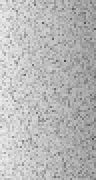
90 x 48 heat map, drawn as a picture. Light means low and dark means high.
Odd rows or columns: none. Grain: fine. Slope: up to the right. Average level on the scale: 30%. Stripes: none.
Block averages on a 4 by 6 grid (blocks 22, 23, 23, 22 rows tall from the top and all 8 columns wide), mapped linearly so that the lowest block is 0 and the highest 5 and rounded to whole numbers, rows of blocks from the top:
0 1 2 3 4 5
0 1 2 3 4 5
0 1 2 3 4 5
0 1 2 3 4 5
